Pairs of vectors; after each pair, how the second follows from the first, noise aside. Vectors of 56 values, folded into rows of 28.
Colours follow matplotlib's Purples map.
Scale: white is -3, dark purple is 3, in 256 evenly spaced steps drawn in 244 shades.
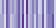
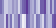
sign-scrambled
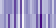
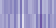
shrunk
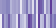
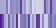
sign-scrambled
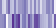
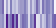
sign-scrambled
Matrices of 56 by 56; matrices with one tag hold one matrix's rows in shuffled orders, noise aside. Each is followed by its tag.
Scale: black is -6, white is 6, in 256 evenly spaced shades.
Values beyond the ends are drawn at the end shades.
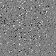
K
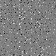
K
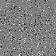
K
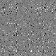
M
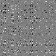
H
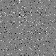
K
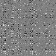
H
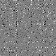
M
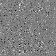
K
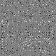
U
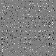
U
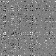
H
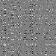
H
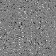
K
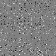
K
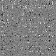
U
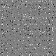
U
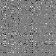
H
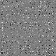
U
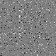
K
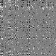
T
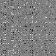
H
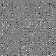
U
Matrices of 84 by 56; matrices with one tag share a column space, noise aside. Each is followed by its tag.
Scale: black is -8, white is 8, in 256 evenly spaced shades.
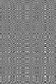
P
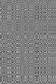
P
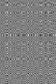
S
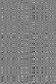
P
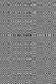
S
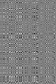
P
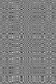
P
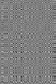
P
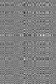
S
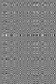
S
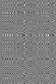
S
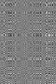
S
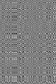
P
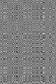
P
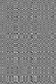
P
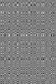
S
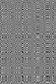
P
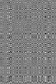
P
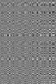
S
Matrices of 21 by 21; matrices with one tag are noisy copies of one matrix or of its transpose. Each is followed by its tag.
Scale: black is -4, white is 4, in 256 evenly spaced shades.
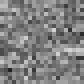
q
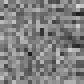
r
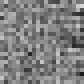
r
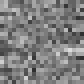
q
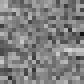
q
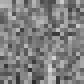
q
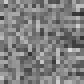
r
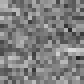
q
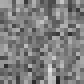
q
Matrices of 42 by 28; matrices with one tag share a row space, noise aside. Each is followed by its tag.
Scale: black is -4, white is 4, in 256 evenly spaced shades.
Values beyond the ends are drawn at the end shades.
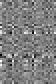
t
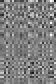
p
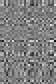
p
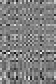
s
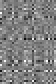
t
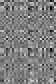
p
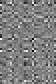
t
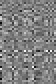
t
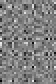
t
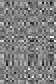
p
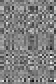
p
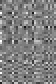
t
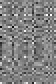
t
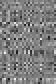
s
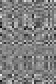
t
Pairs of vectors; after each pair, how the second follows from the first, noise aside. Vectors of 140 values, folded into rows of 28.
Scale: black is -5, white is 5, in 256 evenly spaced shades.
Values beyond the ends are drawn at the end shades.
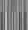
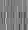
partly zeroed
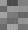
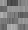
copied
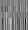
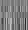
copied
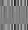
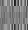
copied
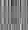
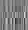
wrapped around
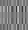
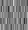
shuffled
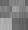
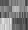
scaled up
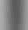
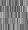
shuffled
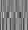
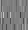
partly zeroed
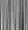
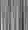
copied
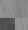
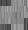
wrapped around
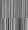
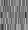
shuffled
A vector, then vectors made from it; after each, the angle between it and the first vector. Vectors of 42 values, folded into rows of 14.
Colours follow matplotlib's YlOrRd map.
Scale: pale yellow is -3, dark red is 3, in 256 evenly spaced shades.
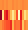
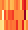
orthogonal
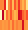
partly opposed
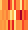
orthogonal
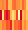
nearly parallel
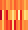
nearly parallel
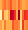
nearly opposite
